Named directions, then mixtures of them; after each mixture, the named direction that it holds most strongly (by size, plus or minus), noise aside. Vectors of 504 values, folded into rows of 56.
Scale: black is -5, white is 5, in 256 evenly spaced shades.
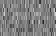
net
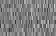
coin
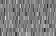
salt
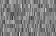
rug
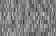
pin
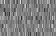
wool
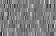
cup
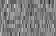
rug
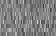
coin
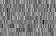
net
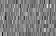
salt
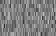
pin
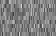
rug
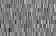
coin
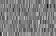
salt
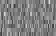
cup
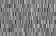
coin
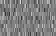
wool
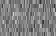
net
